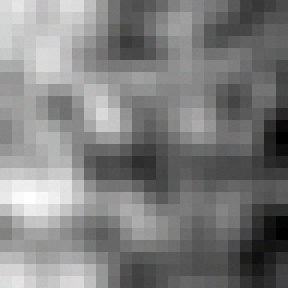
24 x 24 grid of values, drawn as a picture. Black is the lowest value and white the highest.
Ninth with the lowest average: bottom right. Slope: up to the left. Average level on the scale: 50%. Lone odd cells: none. Histogram: bell-shaped. Grain: blotchy.
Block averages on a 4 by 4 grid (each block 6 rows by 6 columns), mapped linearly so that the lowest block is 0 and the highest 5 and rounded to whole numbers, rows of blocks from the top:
5221 | 3331 | 5211 | 4220
